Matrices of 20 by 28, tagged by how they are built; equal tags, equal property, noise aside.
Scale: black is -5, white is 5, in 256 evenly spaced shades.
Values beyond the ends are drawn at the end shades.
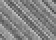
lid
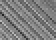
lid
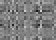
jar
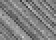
lid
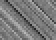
lid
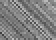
lid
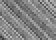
lid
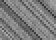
lid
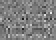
jar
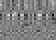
jar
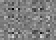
jar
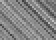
lid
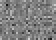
jar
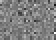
jar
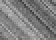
lid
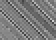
lid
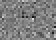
jar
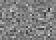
jar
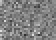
jar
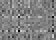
jar
